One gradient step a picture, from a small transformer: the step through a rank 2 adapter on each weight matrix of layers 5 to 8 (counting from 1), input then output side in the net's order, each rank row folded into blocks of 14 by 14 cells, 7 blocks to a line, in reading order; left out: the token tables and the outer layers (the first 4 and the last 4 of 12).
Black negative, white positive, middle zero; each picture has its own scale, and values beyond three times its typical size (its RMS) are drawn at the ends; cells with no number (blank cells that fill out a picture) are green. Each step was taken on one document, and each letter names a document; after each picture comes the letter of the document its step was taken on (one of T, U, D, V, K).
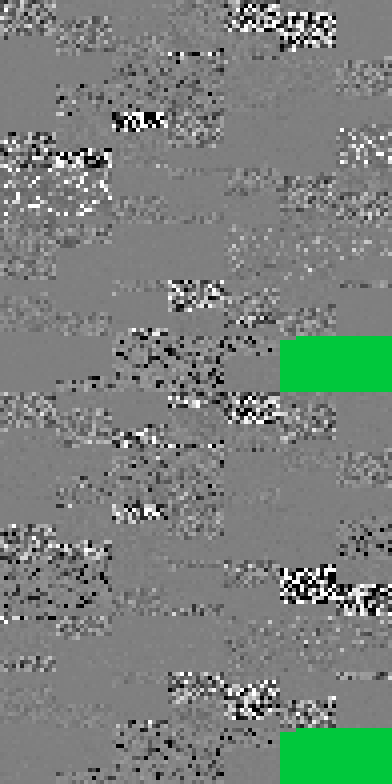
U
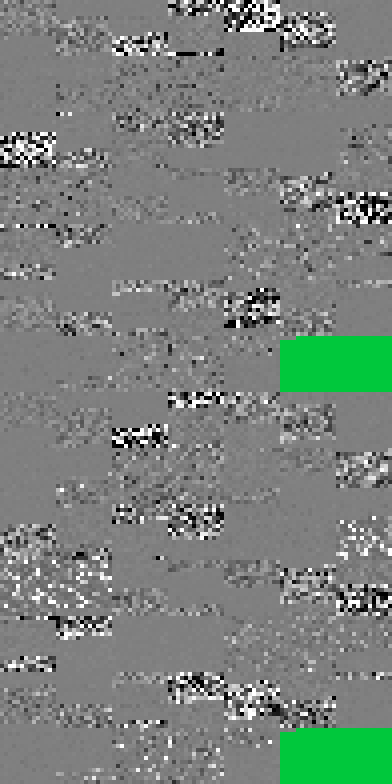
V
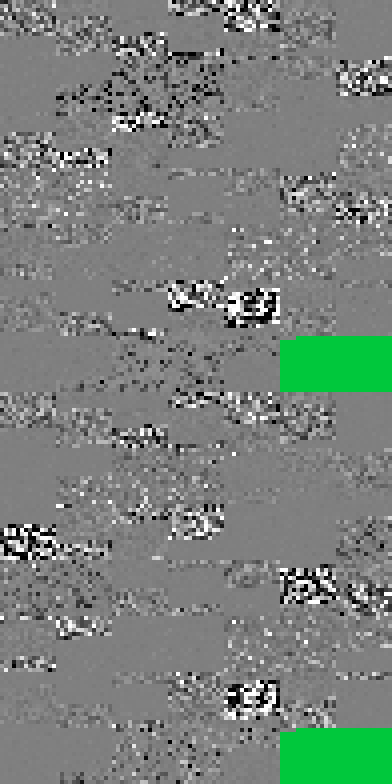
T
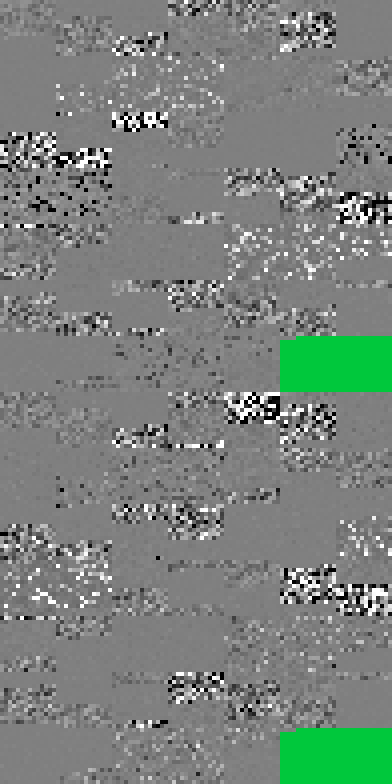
V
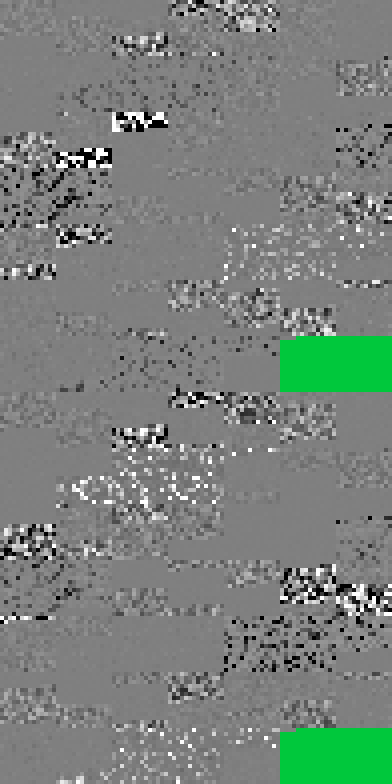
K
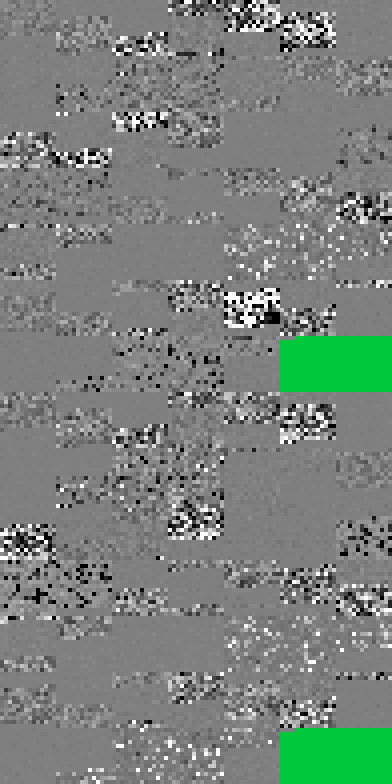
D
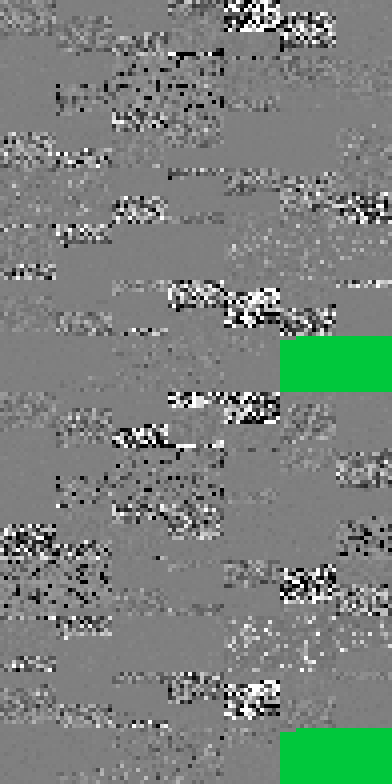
D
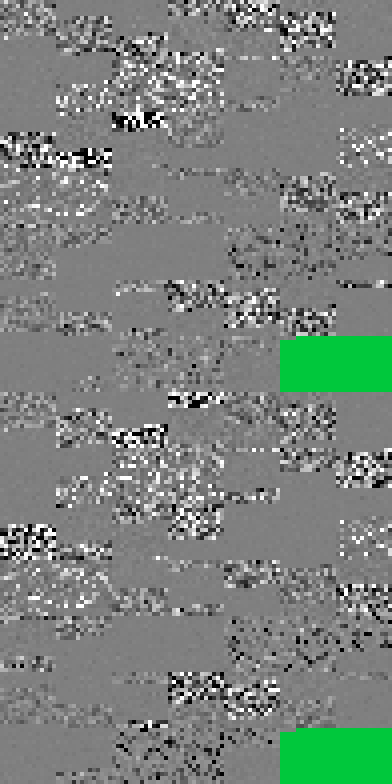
U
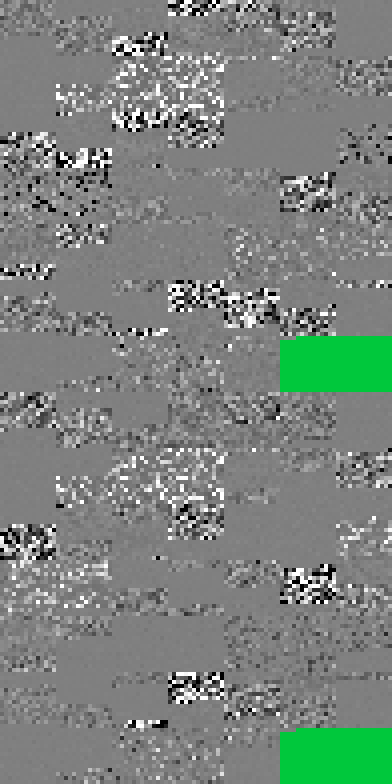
V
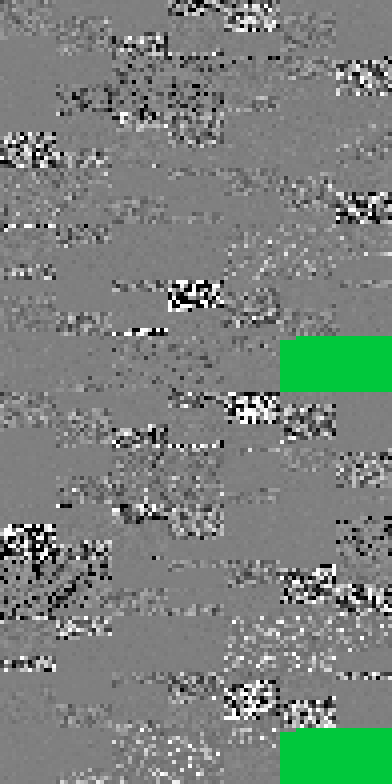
T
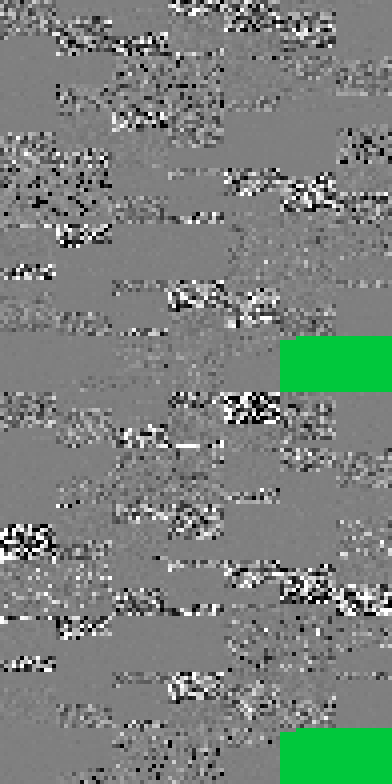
D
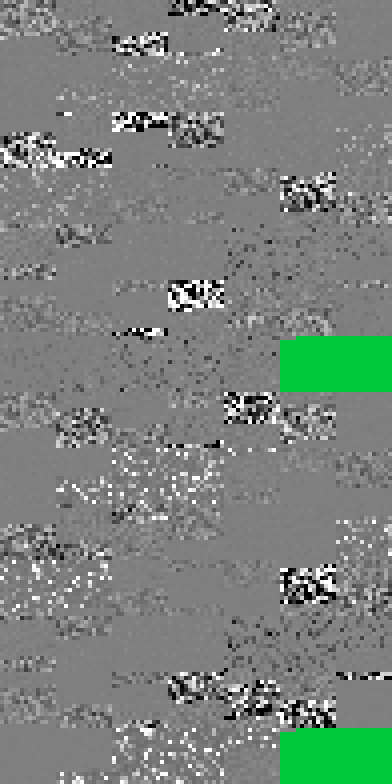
K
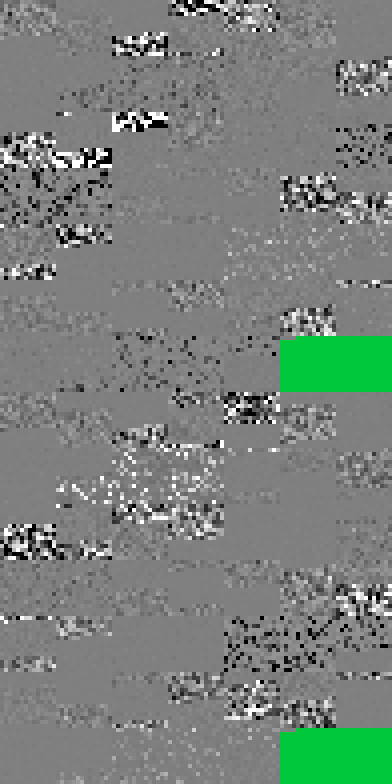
K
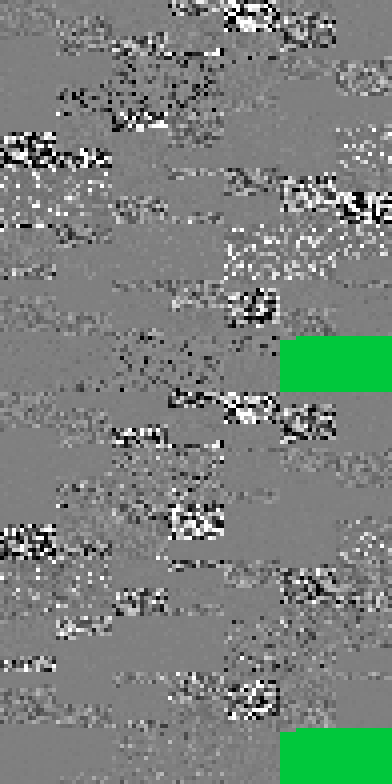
T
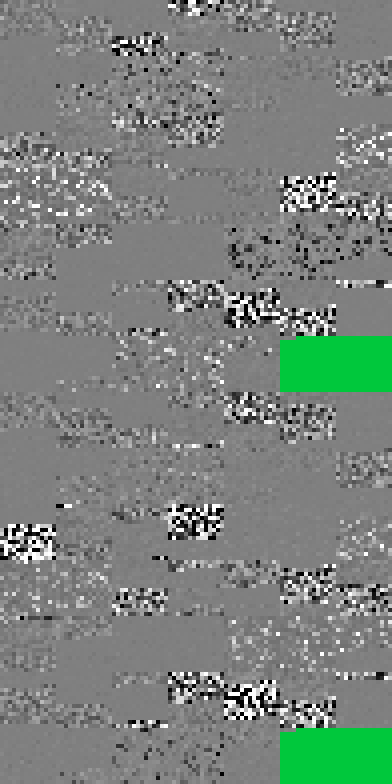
U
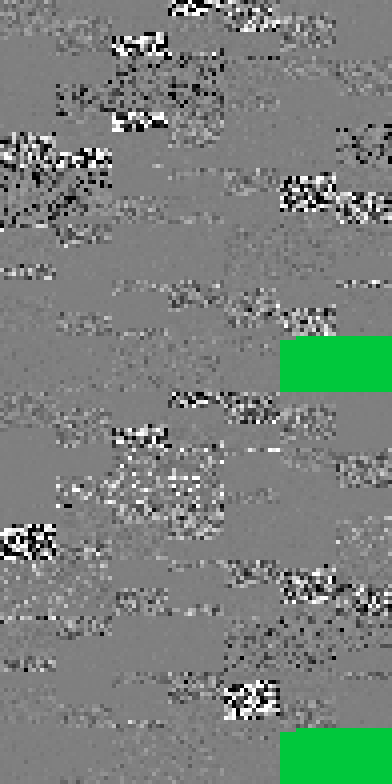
K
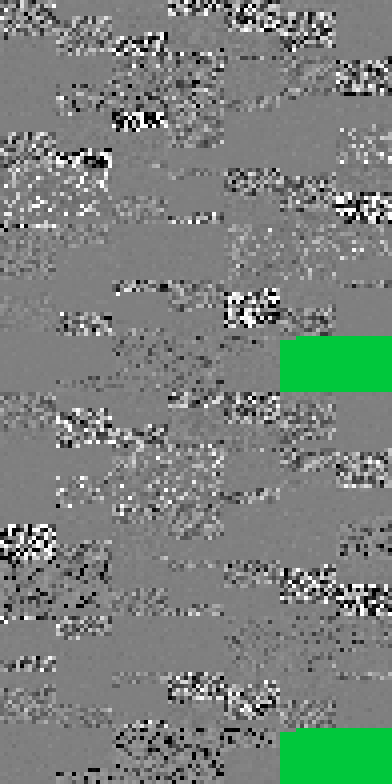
U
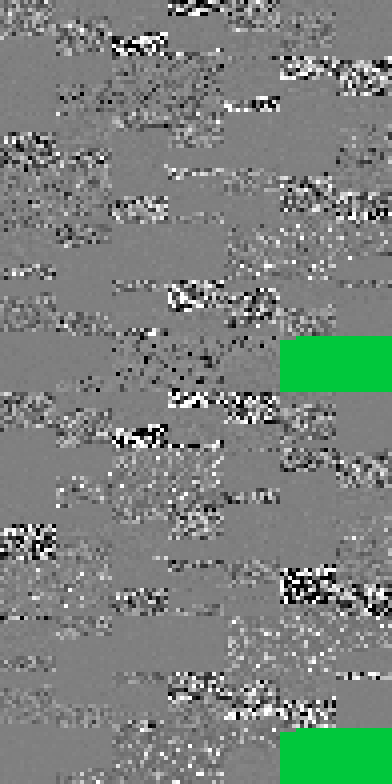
T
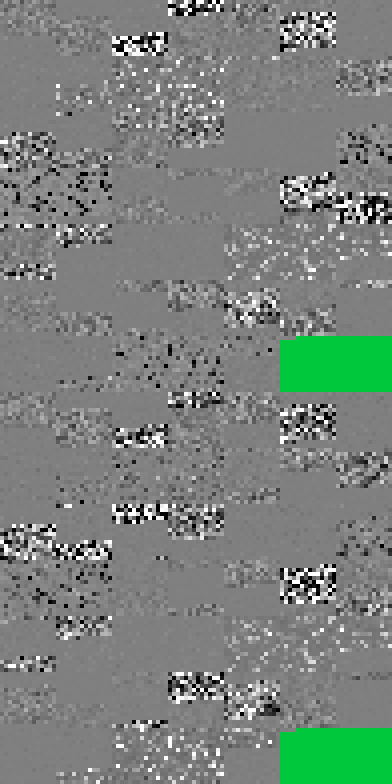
V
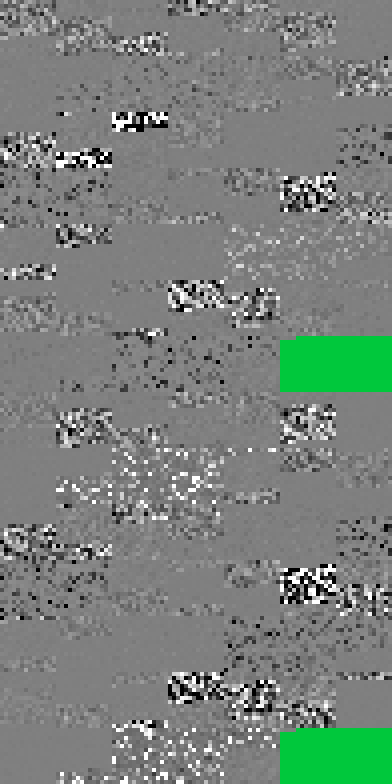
K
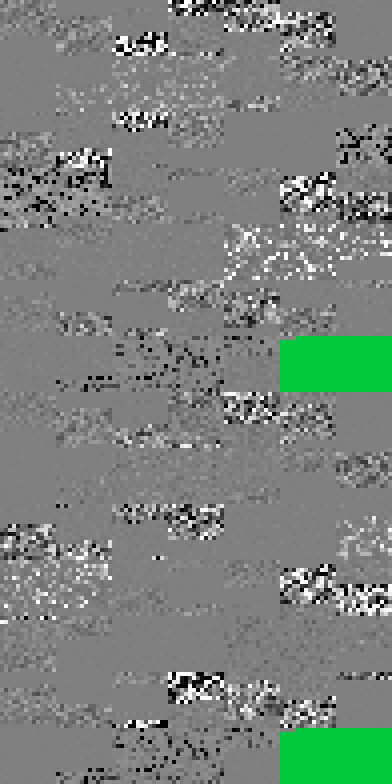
V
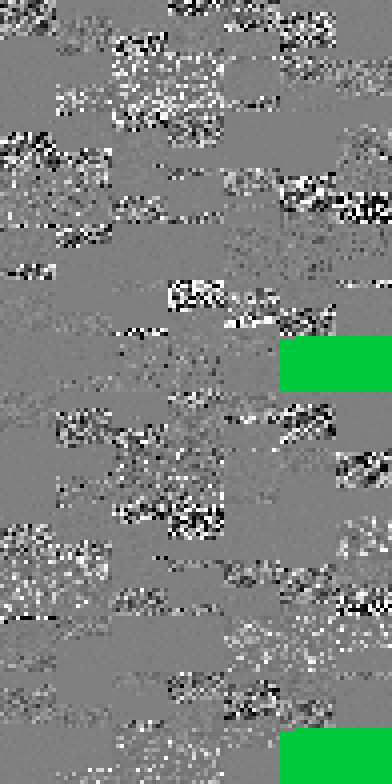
V
